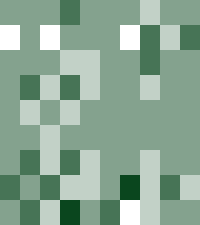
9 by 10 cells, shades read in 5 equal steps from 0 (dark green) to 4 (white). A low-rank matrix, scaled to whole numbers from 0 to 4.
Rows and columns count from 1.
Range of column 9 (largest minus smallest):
2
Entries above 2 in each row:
1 4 2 3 2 1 3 4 3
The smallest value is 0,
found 2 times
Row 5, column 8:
2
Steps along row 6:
same up down same same same same same same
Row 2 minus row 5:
2 -1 2 -1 0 0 2 -1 1 -1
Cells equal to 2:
52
